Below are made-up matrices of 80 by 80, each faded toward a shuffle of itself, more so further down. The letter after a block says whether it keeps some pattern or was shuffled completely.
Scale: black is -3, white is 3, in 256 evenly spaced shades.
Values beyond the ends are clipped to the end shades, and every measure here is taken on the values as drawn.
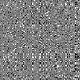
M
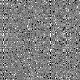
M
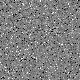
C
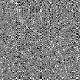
M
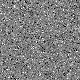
C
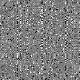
M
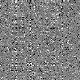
M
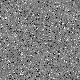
C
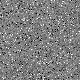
C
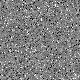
C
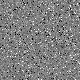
C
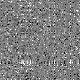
M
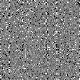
M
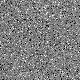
C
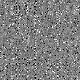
M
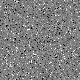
C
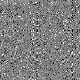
M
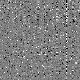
M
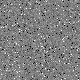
C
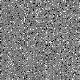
M
